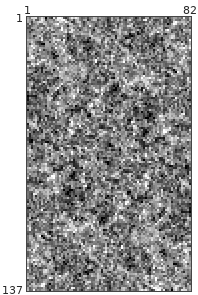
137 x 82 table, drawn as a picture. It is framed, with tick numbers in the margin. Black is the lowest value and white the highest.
No overall slope runs across the table. On average the colour sits 50% of the way up the scale. No row or column stands out. There are no regular stripes. The histogram is bell-shaped. It looks the same turned upside down. There is no seam.
